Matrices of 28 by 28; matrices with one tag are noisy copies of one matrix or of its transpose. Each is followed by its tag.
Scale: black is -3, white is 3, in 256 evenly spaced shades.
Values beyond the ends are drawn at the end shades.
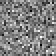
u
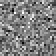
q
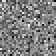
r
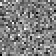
r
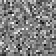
q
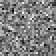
q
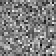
u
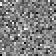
r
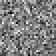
q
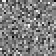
r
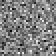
u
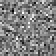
q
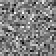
q
